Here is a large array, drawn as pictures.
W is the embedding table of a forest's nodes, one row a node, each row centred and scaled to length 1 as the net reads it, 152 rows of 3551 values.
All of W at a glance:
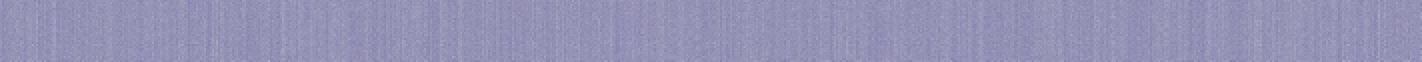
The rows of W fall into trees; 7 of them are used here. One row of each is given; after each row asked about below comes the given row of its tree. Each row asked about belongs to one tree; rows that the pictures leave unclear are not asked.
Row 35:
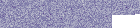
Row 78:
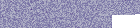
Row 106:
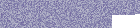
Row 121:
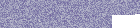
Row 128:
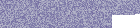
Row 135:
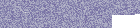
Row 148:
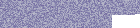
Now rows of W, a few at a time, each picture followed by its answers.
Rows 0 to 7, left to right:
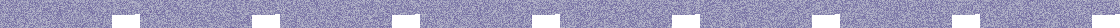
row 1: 121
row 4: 106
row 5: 135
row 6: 128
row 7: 35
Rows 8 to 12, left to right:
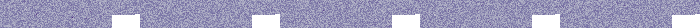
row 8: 135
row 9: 148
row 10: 128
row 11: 148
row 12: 121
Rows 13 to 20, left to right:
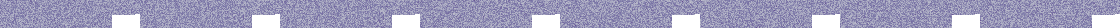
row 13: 128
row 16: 148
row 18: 35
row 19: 106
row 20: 121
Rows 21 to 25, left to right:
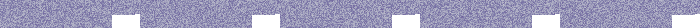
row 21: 35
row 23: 35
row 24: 35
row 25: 148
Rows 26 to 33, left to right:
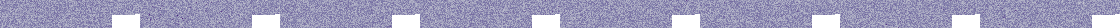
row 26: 128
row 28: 128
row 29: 121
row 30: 106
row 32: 106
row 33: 121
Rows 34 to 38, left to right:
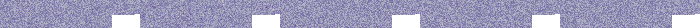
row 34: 135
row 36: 148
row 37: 128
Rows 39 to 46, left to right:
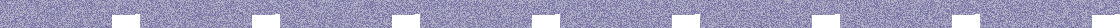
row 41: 128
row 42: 106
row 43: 106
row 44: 106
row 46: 135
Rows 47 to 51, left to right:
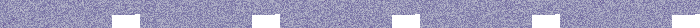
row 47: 135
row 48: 128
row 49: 121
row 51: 148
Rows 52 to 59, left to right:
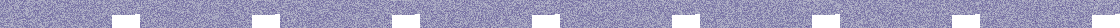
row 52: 121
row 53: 148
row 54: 148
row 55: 135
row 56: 148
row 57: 128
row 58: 121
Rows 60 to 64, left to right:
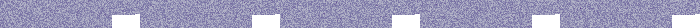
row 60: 148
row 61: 121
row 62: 106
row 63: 128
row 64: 121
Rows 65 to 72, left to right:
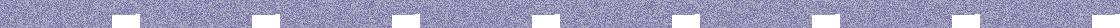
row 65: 128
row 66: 121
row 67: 128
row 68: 135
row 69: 128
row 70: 148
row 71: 135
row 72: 78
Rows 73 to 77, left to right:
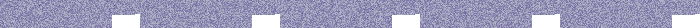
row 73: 148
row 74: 106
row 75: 78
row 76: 135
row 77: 148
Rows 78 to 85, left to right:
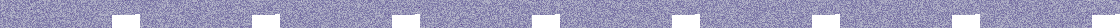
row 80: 148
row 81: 106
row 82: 148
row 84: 128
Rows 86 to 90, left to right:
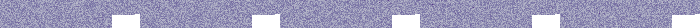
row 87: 128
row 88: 121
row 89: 121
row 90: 106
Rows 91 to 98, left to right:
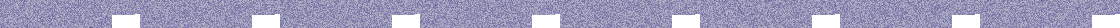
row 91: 121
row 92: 135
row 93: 148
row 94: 128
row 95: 135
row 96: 121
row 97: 135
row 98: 135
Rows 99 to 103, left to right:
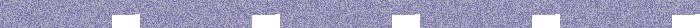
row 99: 148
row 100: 148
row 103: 128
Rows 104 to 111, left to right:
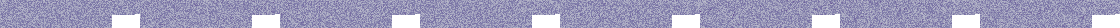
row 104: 106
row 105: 106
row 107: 128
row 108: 106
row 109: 106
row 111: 128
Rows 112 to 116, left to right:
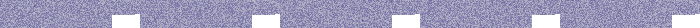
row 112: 148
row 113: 128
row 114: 148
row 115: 106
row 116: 128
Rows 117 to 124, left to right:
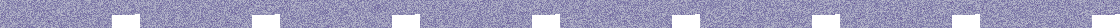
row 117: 106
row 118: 135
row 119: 135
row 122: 35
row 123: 128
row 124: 135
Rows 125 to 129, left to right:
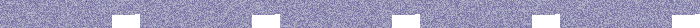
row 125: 128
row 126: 135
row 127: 135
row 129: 148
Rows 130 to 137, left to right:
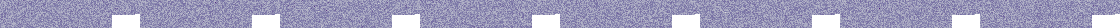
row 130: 106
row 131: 106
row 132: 135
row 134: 128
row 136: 106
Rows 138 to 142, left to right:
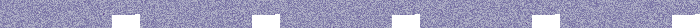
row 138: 135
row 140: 106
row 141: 148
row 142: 128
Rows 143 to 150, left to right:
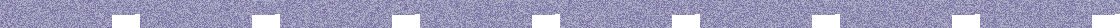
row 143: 148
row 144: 148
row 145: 135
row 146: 128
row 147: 106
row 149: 135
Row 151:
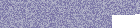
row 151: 121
